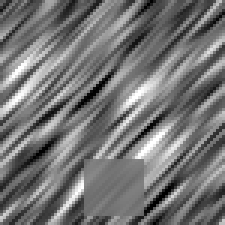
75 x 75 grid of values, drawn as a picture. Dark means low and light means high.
No single row or column stands out from its neighbours. In the bottom middle lies a patch that is calmer than the rest. The bottom middle is the smoothest part. The grain runs diagonally up to the right. No overall slope runs across the table.
